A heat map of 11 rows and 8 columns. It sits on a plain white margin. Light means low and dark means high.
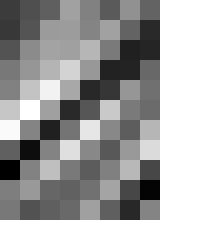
Ninth with the lowest average: middle left. Average level on the scale: 50%. Grain: diagonal, up to the right.
